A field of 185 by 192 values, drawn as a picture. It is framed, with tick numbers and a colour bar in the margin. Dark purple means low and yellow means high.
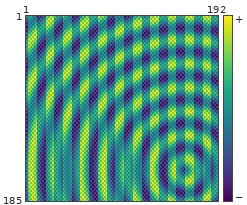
Upright stripes repeat 11 times across the table. Overall the values sit about 50% of the way up the scale. Rings spread out from the bottom right.
